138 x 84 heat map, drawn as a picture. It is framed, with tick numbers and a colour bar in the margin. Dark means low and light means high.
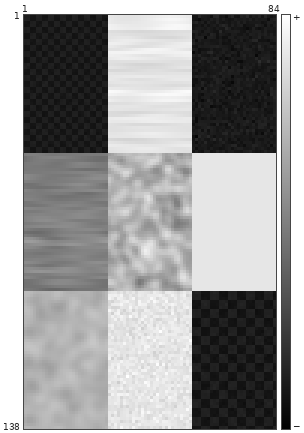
It is made of 3 by 3 panels. Panel 1,1: very low, checkered, faint in contrast. Panel 1,2: very high, streaked across, faint in contrast. Panel 1,3: very low, fine-grained, faint in contrast. Panel 2,1: middling, streaked across, faint in contrast. Panel 2,2: high, blotchy. Panel 2,3: very high, flat. Panel 3,1: high, blotchy, faint in contrast. Panel 3,2: very high, fine-grained, faint in contrast. Panel 3,3: very low, checkered, faint in contrast.
